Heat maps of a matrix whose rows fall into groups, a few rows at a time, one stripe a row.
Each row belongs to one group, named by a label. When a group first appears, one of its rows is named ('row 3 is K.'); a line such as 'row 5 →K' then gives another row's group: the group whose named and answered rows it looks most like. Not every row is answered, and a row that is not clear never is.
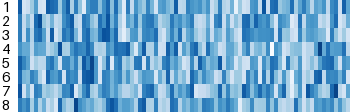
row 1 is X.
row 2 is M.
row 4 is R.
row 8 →R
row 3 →M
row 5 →X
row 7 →M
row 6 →X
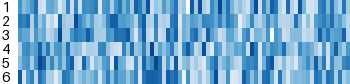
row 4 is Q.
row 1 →X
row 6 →M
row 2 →R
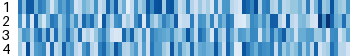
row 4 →M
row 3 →Q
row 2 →X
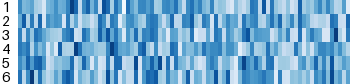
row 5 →M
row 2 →Q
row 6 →M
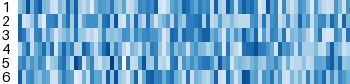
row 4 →M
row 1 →Q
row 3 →Q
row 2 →X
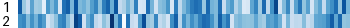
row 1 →X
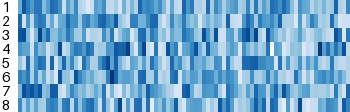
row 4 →R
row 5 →M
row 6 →R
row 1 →Q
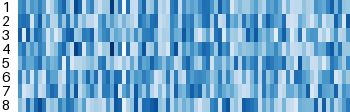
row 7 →X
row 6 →X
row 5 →Q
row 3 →M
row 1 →R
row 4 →R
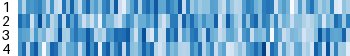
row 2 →Q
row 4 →X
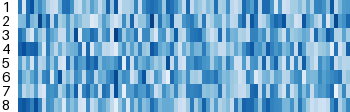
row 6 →R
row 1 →M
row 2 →Q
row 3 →X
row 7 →X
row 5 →X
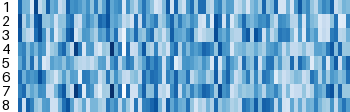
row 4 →R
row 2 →M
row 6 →M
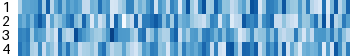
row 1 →Q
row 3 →R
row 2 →M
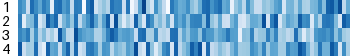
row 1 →R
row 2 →X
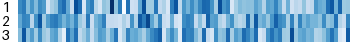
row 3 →Q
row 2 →Q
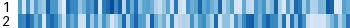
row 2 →Q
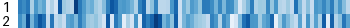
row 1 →R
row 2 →M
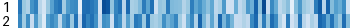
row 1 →X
